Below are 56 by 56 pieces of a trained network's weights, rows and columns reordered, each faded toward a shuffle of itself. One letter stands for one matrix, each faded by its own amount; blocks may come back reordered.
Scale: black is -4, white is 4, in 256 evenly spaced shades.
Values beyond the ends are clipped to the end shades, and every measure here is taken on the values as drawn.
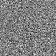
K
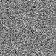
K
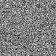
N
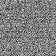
N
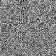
K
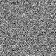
N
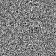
K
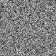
K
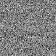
N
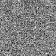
N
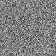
K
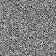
K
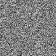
K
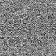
N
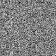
K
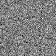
K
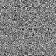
N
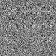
N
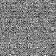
N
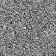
K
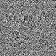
N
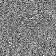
K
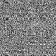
N
